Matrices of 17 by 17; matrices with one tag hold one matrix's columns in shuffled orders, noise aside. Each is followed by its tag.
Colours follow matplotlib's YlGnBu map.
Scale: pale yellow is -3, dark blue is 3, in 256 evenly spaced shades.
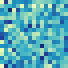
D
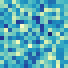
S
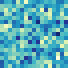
S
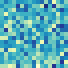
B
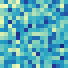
D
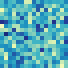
S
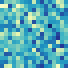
D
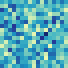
S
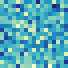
B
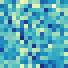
D
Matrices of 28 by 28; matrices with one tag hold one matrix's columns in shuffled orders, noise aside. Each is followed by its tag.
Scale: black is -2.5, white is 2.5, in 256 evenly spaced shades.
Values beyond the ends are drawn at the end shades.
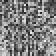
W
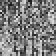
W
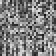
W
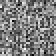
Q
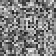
Q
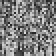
W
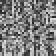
W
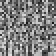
W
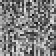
W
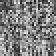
W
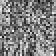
W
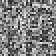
Q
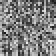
W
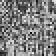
W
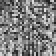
W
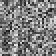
Q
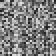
Q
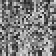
W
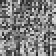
W
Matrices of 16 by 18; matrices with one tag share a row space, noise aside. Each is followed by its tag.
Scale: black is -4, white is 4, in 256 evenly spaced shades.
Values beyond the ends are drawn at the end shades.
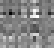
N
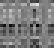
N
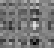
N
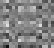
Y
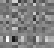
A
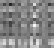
N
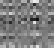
N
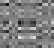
Y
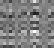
N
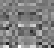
Y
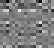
Y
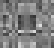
Y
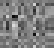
A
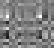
Y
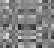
Y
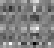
N
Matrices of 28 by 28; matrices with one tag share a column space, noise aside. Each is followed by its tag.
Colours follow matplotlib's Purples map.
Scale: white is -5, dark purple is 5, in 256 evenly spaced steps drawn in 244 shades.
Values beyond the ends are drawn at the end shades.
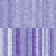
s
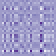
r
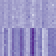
s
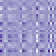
r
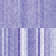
s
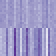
s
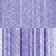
s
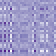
r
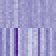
s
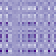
r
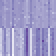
s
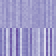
s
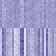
s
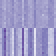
s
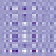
r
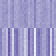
s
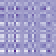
r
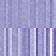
s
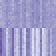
s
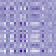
r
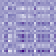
r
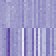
s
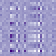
r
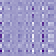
r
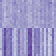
s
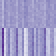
s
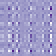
r
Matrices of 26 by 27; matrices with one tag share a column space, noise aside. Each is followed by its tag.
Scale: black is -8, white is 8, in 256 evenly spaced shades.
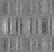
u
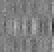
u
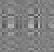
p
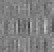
u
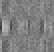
u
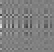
p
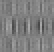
u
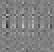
p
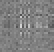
p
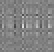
p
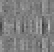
u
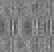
u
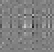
p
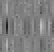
u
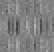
u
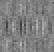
u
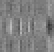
u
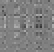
p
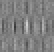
u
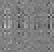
p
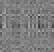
p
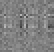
p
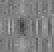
u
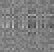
p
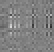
p
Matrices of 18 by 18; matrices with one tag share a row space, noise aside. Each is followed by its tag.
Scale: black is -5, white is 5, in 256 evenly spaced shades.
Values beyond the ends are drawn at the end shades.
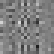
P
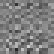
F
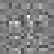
F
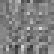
F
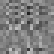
F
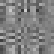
P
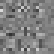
P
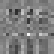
F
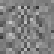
P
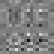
F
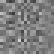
P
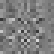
P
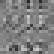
F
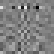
P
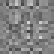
F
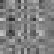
P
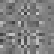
P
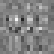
F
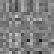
F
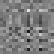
F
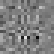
P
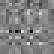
F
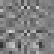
P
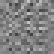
F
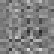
F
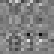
F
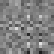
F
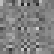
P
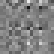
F
